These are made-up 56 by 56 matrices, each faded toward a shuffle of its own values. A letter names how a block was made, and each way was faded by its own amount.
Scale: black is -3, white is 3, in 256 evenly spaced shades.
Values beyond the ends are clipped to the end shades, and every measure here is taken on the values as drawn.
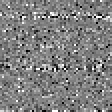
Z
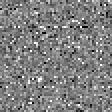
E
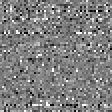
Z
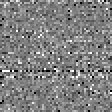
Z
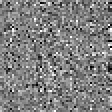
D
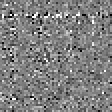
D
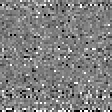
Z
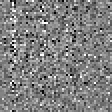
D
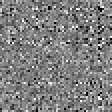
D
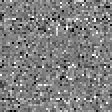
E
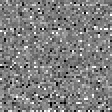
E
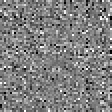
D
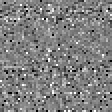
E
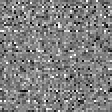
Z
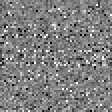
E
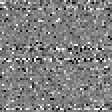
Z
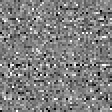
Z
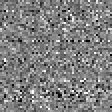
D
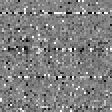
Z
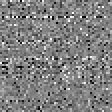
Z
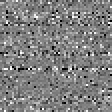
Z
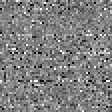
E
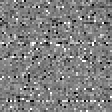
E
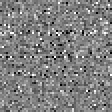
E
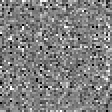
D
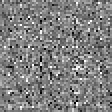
D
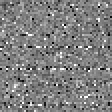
E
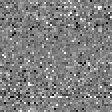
E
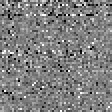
Z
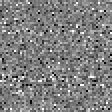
E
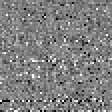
E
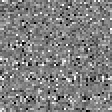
E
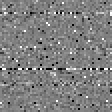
Z
